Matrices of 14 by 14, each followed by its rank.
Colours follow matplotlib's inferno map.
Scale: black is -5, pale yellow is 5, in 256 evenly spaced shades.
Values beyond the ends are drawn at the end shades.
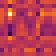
two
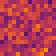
full rank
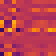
two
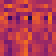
two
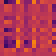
two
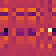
two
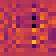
two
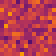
full rank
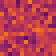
full rank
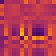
two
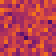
full rank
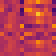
two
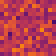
full rank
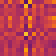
two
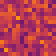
full rank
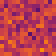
full rank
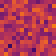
full rank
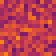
full rank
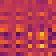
two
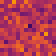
full rank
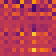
two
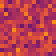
full rank
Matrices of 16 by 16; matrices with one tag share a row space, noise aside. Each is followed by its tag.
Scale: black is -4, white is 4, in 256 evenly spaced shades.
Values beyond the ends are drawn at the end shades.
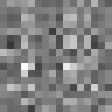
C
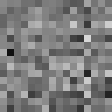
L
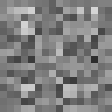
C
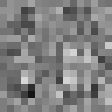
C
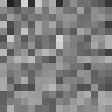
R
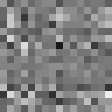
R
